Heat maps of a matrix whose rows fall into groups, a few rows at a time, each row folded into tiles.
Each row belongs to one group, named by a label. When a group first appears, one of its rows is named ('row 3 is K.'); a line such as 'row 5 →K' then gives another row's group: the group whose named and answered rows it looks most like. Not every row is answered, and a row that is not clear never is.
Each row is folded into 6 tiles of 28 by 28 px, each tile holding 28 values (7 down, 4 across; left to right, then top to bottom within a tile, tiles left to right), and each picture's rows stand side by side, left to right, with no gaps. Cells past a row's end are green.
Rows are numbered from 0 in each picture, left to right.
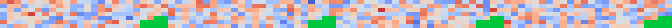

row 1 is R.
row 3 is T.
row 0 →T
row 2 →R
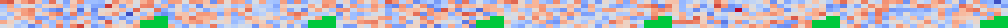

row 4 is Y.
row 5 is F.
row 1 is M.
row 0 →T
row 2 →M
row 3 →T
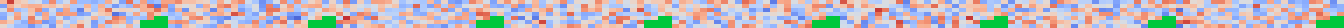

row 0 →T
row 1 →T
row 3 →F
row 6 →M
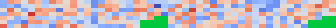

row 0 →T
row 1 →M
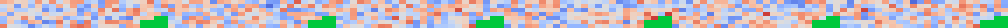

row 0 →T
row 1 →M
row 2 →R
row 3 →Y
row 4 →Y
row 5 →R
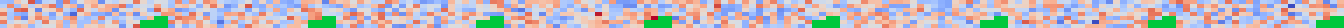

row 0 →R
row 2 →M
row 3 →Y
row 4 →F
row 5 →M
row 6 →Y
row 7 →T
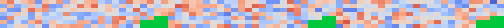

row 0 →F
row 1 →R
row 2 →Y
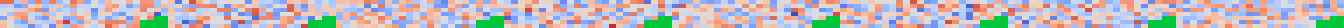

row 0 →T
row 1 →R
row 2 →M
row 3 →R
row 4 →R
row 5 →T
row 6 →R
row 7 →R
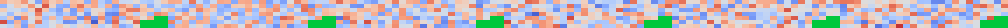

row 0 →F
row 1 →F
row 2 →F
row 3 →M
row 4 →F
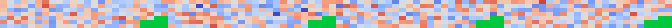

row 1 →M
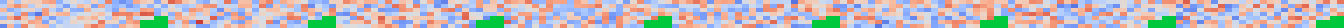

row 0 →Y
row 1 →F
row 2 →M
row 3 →F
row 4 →F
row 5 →T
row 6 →M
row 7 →F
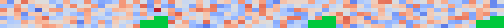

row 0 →R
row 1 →F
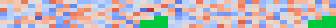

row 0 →M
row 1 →R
